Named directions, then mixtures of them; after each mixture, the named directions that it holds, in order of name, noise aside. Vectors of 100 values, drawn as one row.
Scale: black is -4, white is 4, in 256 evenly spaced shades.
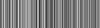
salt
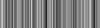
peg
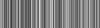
peg, salt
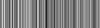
peg, salt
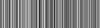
salt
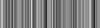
peg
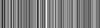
peg, salt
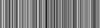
peg, salt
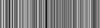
peg, salt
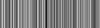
peg, salt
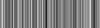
peg, salt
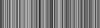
peg, salt
